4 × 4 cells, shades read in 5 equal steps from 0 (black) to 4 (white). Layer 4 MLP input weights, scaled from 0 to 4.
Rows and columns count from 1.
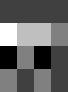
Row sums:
4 12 3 6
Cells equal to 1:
7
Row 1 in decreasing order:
1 1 1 1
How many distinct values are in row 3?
3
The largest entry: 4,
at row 2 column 1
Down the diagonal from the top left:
1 3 0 1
